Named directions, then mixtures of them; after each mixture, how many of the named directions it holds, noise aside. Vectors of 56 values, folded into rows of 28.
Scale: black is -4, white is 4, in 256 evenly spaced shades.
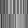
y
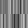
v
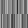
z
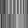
one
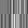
three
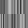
three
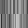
two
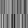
two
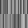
three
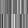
two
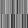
one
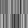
one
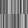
two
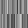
one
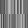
three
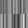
one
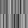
one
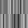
one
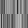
two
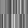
two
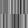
one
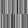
one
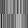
two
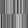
two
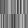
three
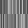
two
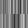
one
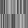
three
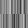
two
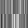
two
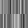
one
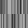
three
